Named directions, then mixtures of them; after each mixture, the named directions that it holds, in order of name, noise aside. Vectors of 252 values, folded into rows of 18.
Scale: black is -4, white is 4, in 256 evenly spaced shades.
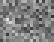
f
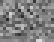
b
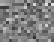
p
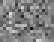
b, f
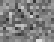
b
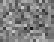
b, f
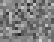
b, p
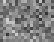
f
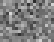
b, p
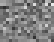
p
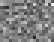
p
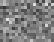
f, p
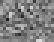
b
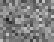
f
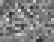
b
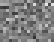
p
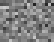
p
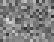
f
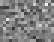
b, p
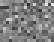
p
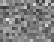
f, p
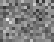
f, p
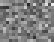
p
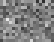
f, p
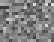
p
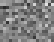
p
